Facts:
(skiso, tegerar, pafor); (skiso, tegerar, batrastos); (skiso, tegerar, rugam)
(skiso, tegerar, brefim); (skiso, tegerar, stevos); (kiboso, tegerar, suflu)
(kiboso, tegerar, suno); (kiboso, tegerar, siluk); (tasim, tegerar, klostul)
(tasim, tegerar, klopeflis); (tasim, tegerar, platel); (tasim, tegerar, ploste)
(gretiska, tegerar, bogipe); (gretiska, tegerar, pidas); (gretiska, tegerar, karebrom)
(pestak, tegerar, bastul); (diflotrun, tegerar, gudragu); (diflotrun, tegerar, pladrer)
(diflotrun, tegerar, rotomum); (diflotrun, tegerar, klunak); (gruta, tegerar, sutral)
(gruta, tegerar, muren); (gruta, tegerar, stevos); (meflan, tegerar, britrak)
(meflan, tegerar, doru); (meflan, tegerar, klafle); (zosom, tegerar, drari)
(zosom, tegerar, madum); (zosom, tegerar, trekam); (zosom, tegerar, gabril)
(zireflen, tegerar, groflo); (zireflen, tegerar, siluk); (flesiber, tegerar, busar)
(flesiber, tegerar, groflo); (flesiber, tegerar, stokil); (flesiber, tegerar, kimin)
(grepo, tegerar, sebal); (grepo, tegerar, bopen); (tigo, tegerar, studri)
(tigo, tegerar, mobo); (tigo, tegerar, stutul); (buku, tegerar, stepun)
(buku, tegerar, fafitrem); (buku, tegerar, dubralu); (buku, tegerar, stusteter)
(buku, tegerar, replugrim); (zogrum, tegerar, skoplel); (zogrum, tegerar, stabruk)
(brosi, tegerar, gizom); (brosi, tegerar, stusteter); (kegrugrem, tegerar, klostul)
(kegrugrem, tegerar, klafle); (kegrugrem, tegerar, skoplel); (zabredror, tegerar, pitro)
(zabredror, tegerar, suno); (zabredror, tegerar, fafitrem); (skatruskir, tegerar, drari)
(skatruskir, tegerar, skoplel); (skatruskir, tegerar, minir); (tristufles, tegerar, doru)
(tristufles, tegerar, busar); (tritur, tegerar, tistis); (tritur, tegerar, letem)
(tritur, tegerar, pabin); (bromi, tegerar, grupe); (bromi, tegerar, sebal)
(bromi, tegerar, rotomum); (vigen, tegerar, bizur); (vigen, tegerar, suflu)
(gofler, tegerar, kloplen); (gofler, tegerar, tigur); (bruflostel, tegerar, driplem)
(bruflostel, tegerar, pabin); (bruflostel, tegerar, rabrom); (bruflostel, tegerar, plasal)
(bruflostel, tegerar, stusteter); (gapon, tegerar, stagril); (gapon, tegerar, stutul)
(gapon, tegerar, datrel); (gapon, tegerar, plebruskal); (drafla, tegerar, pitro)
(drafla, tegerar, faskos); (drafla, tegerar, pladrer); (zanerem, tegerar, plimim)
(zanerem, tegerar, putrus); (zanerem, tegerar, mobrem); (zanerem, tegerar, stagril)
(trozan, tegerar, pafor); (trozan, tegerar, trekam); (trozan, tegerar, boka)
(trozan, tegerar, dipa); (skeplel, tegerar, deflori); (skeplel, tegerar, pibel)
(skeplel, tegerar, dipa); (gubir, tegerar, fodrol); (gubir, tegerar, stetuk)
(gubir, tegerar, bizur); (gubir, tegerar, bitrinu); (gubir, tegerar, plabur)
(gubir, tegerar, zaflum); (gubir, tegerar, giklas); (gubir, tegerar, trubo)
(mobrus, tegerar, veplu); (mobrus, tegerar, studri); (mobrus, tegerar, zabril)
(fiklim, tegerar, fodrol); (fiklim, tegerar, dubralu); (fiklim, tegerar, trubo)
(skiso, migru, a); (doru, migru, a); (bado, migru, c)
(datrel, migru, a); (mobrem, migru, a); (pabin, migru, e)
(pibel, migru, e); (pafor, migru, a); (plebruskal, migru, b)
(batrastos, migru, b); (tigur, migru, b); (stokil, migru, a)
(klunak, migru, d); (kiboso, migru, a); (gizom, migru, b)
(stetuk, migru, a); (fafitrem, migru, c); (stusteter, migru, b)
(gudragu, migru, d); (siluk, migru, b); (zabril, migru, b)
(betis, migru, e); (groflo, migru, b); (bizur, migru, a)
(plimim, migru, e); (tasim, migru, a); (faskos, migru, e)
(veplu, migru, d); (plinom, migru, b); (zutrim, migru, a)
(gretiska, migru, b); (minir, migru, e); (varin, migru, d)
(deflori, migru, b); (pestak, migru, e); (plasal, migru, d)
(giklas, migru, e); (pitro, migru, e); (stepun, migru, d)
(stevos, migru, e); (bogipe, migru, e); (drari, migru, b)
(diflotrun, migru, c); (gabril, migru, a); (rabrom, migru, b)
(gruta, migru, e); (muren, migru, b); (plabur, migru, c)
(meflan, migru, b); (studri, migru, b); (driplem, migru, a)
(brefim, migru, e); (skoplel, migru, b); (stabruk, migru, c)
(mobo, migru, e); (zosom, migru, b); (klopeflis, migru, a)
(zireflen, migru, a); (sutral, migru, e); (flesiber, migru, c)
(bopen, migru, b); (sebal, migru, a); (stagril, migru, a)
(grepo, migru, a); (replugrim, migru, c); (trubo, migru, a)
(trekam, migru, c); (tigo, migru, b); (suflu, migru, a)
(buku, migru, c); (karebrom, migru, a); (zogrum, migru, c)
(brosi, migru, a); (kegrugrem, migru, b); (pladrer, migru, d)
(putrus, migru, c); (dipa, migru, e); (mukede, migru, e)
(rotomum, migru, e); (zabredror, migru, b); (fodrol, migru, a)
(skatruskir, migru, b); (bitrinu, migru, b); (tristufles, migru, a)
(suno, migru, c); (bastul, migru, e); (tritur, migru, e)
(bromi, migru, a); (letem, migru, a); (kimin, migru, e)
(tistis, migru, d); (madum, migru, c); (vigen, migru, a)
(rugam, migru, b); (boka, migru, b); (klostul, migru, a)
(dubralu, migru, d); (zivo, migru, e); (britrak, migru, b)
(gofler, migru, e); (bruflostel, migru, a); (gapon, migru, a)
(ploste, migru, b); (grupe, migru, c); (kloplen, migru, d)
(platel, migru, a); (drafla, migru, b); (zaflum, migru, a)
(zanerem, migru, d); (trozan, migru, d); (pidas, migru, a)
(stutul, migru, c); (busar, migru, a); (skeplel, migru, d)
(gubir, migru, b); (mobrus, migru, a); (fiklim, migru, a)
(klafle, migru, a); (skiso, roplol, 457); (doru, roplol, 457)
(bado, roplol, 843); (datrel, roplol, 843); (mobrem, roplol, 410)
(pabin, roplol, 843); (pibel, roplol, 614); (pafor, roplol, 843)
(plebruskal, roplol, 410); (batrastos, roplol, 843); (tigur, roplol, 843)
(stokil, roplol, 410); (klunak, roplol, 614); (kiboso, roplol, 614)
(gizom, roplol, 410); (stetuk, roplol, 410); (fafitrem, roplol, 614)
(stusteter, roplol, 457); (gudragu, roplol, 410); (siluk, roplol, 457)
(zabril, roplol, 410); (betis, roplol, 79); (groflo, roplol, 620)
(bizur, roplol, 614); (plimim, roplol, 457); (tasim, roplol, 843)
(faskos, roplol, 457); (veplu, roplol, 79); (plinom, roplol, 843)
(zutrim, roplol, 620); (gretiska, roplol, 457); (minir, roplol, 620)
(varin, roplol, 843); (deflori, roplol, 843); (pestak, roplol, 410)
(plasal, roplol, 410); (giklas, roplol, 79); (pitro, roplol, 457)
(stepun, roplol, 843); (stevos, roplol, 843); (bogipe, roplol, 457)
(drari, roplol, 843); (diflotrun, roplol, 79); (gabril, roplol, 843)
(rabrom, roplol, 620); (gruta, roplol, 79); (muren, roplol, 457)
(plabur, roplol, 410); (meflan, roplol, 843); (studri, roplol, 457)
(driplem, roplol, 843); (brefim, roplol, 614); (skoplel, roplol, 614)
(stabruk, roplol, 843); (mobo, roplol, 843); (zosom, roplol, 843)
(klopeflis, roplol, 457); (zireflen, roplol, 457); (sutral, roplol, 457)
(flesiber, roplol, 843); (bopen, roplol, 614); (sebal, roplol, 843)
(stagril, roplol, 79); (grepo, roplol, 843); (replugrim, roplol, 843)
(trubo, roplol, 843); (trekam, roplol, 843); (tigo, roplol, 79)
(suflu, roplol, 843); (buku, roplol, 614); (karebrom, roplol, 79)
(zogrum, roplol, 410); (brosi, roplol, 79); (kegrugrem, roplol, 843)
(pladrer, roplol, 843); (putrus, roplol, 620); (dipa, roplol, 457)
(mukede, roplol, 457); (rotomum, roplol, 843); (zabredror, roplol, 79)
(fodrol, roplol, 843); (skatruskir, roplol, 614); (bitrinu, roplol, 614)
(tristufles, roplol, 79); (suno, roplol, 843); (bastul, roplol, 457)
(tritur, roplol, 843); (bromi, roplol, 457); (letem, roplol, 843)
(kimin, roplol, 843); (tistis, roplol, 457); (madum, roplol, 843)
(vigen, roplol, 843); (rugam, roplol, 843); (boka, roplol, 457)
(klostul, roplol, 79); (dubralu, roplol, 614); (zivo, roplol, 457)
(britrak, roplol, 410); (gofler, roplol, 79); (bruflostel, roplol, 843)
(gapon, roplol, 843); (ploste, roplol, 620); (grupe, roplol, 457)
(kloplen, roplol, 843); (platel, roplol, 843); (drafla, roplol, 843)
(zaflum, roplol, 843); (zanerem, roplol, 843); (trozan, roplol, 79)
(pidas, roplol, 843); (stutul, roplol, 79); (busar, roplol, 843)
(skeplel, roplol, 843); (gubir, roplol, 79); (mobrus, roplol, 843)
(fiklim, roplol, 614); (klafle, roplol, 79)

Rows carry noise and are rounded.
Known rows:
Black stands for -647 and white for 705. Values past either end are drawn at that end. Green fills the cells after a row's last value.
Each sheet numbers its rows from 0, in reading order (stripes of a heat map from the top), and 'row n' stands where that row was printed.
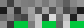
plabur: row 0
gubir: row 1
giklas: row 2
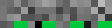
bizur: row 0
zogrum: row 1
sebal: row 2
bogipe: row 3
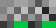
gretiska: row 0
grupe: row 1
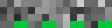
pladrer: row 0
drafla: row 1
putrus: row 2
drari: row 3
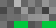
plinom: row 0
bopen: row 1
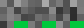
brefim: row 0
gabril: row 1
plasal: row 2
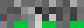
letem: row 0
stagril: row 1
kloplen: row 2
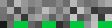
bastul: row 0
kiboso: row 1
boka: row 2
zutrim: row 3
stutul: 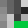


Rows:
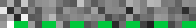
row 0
brosi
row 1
meflan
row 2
flesiber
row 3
fafitrem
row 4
tistis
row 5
skatruskir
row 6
klunak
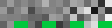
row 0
fiklim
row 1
zosom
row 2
studri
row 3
tristufles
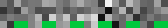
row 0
britrak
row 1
ploste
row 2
groflo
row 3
diflotrun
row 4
faskos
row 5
suflu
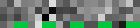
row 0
pabin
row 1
trozan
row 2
stokil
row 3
zireflen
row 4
skoplel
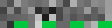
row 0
stabruk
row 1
veplu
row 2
kimin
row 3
bruflostel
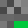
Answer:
replugrim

